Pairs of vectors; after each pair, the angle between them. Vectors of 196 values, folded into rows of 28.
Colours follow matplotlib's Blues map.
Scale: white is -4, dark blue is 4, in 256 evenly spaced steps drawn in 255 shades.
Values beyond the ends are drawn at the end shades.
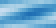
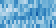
partly aligned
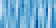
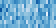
partly opposed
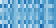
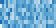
partly opposed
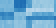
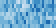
partly opposed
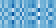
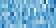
orthogonal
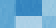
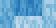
nearly parallel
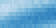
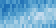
nearly opposite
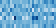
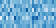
nearly parallel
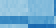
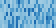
orthogonal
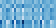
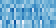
nearly opposite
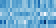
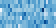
partly aligned
